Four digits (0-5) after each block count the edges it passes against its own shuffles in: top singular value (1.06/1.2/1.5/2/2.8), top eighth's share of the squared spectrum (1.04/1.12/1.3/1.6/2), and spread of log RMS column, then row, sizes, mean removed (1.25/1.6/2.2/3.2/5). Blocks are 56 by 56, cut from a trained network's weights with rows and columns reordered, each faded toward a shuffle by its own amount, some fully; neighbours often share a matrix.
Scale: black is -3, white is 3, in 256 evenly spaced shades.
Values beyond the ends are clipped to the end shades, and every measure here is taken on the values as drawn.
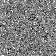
0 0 0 0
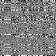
4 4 0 4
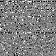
3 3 0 2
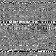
4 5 0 4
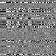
4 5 0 4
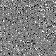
2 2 0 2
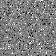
2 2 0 1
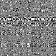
4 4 0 3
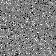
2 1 0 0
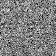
2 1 0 0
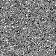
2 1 0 0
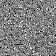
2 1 0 0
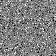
0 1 0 0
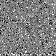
2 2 0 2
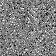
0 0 0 0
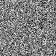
1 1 0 0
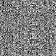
3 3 1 2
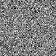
3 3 1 1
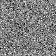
0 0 0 0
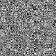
3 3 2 2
